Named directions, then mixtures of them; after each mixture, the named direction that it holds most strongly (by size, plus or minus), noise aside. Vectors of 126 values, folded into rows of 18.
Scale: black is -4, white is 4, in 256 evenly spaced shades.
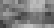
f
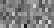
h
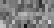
h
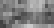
f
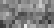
f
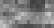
f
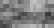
f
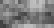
f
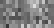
h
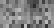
h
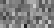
h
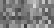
h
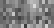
h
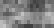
f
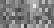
h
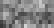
f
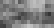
f
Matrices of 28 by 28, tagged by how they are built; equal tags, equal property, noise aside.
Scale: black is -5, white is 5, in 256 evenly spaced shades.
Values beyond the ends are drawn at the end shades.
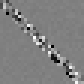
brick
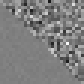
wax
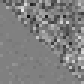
wax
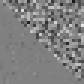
wax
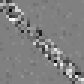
brick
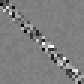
brick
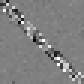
brick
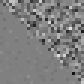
wax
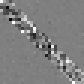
brick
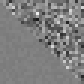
wax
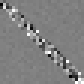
brick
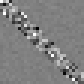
brick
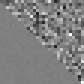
wax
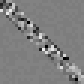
brick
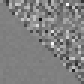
wax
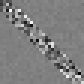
brick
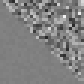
wax
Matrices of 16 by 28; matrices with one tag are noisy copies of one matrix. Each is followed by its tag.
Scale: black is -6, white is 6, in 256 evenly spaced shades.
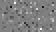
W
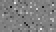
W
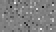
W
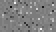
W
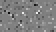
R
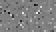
R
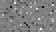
W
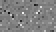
R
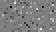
W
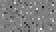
W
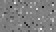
W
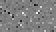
R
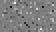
W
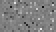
W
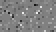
R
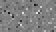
R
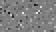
R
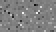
R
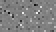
R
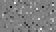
W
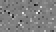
R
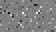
R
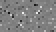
R
